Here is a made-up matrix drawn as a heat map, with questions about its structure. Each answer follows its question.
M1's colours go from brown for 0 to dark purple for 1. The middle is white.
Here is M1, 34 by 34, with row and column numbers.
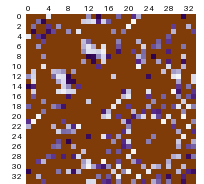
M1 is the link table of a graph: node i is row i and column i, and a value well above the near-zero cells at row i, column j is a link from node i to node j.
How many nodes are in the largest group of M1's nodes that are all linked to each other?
2
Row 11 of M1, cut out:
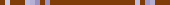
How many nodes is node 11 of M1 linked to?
8
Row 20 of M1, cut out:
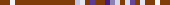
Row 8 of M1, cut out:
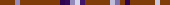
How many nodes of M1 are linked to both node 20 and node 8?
6
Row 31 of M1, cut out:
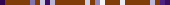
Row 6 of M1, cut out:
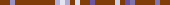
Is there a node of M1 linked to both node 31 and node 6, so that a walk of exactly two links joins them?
no
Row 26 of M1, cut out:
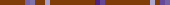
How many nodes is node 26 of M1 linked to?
8
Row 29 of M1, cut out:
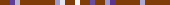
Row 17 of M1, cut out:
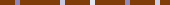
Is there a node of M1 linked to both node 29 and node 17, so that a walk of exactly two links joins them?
yes
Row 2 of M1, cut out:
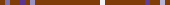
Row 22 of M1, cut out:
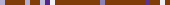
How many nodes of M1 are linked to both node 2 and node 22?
3
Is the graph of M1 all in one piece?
yes
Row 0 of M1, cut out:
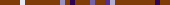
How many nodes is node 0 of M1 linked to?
7
